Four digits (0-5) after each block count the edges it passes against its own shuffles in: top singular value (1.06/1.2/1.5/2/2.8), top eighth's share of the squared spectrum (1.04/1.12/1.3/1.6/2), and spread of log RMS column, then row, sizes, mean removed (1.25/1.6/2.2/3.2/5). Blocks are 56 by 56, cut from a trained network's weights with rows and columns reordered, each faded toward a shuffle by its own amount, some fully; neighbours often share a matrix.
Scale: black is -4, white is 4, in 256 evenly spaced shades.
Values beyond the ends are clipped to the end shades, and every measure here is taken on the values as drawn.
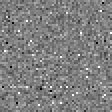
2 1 0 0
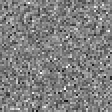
0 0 0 0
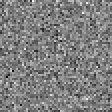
1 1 0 0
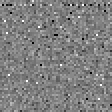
2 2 0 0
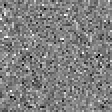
0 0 0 0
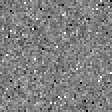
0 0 0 0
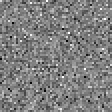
0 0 0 0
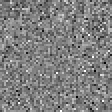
2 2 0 0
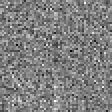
3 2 1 1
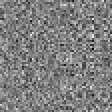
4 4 2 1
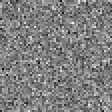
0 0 0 0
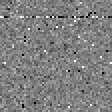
3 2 0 1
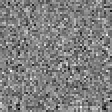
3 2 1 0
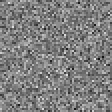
0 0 0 0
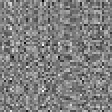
4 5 3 2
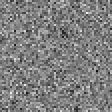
3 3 1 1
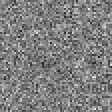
3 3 1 0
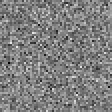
1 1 0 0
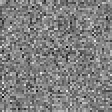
3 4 1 1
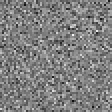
2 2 0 0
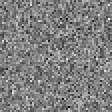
2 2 1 0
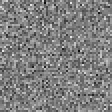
2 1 0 0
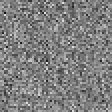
3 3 1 1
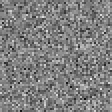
2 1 0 0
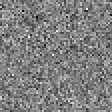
1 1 0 1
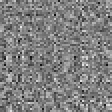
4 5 2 2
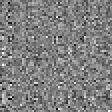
3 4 2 2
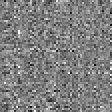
3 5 3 2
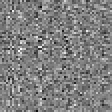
3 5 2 2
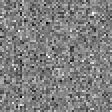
2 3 1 1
